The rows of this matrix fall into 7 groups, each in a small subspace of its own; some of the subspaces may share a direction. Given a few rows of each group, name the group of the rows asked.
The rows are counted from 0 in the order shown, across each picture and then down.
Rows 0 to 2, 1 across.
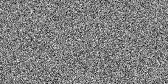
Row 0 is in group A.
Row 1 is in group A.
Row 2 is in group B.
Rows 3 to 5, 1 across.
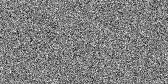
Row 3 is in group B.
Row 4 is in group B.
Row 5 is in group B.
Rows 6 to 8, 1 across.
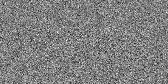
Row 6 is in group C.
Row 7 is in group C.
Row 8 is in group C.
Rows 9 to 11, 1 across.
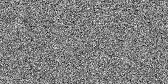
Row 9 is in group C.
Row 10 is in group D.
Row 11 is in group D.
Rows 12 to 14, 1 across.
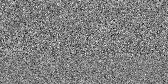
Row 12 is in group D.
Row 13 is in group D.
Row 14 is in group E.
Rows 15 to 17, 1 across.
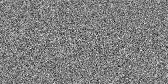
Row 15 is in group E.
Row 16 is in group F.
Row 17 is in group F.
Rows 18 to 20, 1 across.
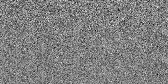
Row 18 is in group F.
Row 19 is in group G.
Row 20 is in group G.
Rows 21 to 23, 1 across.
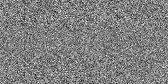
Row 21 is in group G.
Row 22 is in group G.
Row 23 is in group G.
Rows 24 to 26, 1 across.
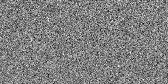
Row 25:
D
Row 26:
F
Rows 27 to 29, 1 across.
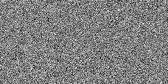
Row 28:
C
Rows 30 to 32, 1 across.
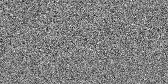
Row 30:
G
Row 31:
B
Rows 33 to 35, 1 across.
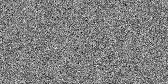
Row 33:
G
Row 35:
C
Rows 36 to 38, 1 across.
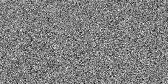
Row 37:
C
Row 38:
C
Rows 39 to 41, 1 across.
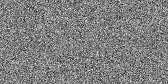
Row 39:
G
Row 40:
D
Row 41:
F
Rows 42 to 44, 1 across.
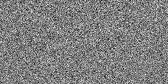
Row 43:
B
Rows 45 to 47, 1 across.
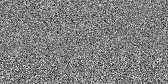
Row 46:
C
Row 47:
D
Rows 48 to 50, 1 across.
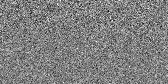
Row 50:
C
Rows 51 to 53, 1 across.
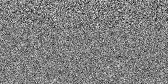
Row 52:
E
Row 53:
B
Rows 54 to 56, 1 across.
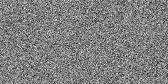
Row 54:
D
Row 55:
E
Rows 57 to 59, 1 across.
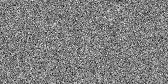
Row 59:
F
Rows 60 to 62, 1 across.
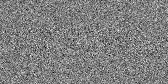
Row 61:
C
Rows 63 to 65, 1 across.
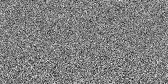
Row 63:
B
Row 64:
E
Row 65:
D
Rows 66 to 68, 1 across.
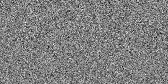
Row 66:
C
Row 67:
F
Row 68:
G
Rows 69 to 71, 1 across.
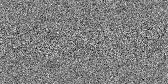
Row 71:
B
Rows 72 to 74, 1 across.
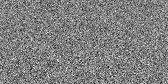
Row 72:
G
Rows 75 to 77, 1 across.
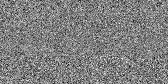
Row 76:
C
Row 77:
D
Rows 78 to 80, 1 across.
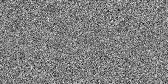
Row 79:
C
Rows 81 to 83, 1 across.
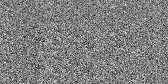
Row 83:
G
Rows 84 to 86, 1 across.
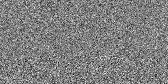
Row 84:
E
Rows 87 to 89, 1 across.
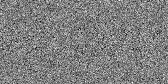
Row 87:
B
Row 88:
D
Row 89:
D
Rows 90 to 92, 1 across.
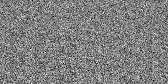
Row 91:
F
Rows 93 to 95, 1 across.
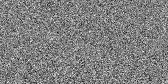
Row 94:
B
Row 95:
C
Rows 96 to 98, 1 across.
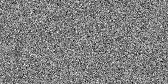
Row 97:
C
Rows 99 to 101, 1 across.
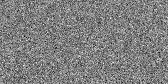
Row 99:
F
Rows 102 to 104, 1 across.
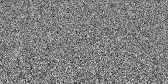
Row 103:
C
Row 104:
F
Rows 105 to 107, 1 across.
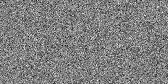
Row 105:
C
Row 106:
G
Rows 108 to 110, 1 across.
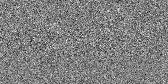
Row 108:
B
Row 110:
E
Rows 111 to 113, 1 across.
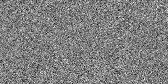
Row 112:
C
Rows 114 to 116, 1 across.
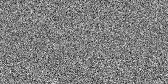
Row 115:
F
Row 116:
B
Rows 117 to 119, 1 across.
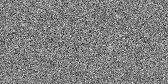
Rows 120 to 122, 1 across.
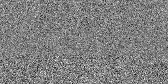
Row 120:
G
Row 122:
G
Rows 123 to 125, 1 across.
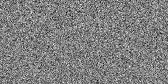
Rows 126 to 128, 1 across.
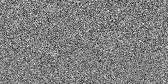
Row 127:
B
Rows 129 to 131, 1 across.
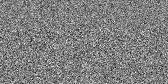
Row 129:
E
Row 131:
G
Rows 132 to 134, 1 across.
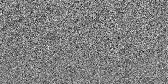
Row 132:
D
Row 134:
C
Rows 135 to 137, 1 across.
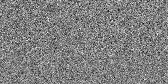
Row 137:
E
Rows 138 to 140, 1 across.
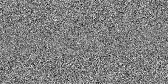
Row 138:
D
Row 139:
C
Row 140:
B
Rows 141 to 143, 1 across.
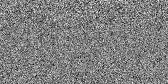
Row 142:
E
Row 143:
D
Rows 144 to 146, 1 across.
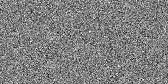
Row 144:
C
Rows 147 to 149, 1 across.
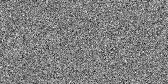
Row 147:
B
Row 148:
D
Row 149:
G
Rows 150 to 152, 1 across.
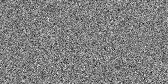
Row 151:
E
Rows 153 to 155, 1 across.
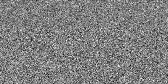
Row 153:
C
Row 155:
F
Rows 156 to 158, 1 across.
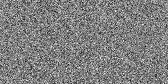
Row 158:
D
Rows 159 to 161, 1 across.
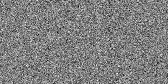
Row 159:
C
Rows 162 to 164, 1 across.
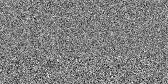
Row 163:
E
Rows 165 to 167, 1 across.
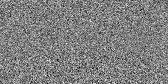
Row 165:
B
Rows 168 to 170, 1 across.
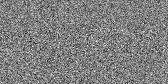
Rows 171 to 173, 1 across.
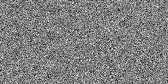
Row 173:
D
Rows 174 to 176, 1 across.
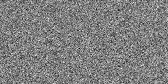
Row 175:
G
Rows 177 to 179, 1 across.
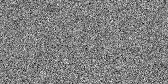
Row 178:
G
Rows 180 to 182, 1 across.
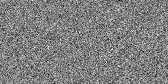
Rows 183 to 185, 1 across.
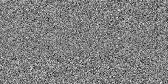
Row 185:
F
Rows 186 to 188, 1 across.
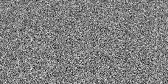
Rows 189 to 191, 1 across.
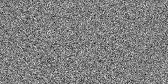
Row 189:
E
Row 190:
E
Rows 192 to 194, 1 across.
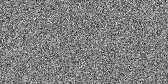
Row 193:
D
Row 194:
C
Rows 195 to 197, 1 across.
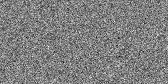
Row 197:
B
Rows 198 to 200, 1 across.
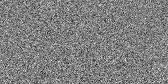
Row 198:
E
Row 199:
E
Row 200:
G
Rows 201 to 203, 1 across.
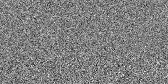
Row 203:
B
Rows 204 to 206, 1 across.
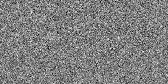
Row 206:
F
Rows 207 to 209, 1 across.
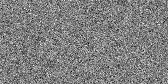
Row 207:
D
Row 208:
G
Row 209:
C
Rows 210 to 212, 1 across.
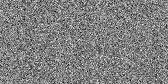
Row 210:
G
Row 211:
F
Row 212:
D
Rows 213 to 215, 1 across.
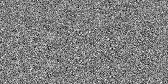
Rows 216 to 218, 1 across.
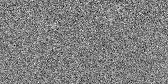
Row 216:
B
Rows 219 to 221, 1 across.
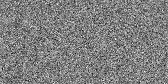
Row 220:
G
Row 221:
D
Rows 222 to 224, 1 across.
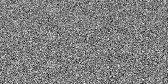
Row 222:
B
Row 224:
C
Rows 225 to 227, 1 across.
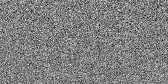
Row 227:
G
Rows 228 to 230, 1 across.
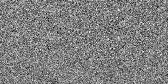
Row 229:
F
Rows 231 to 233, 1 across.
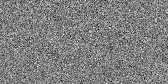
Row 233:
G
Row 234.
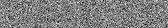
